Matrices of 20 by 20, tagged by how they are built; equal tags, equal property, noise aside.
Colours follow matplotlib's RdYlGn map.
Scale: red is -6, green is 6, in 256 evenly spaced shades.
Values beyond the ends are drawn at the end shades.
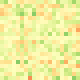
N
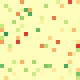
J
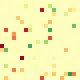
J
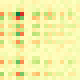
N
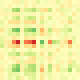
N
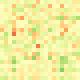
N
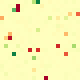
J
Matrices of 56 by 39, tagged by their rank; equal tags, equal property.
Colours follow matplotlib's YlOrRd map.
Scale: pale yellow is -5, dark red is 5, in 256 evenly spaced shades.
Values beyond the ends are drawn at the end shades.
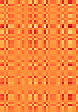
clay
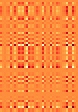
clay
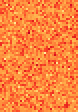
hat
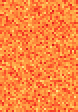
hat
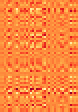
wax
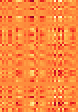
wax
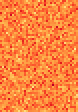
hat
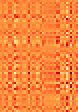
wax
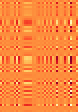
clay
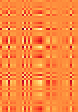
clay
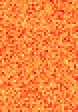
hat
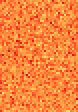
hat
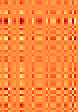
clay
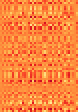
wax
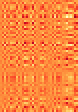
wax
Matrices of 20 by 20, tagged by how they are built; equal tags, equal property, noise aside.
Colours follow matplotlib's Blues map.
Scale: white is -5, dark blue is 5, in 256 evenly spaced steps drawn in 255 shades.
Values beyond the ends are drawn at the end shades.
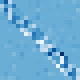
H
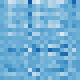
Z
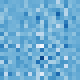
Z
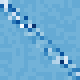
H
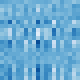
Z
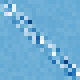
H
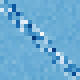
H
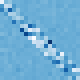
H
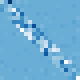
H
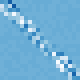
H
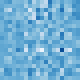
Z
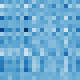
Z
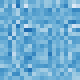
Z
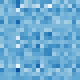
Z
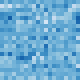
Z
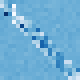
H
